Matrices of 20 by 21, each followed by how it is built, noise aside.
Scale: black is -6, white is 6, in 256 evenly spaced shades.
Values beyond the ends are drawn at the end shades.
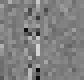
uneven columns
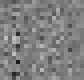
uneven columns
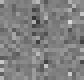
uneven columns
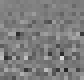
uneven rows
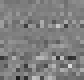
uneven rows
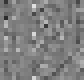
uneven columns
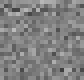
uneven rows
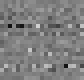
uneven rows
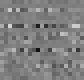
uneven rows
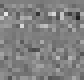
uneven rows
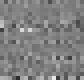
uneven rows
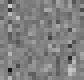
uneven columns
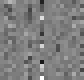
uneven columns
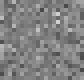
uneven columns
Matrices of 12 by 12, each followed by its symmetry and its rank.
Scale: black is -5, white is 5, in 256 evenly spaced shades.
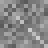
symmetric, full rank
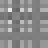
symmetric, rank one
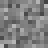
antisymmetric, full rank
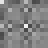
symmetric, rank two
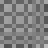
symmetric, rank one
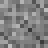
symmetric, full rank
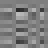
neither, rank one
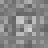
symmetric, rank two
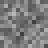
symmetric, full rank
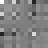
symmetric, rank two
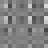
neither, rank one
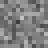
antisymmetric, full rank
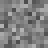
antisymmetric, full rank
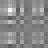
symmetric, rank one
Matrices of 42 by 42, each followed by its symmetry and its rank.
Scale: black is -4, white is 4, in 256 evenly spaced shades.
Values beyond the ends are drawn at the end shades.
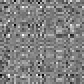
neither, rank five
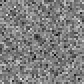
symmetric, full rank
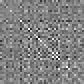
symmetric, rank five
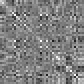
symmetric, rank five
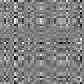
neither, rank two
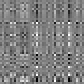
neither, rank two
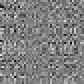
neither, rank five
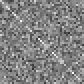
symmetric, full rank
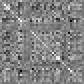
symmetric, rank five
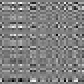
neither, rank two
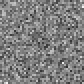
symmetric, full rank
